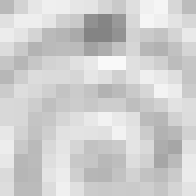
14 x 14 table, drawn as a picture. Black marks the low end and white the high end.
Average level on the scale: 80%. Ninth with the lowest average: top middle. Rings: centred on the bottom middle. Odd patch: lower, in the top middle. Slope: none. Odd rows or columns: none. Roughest part: top middle.
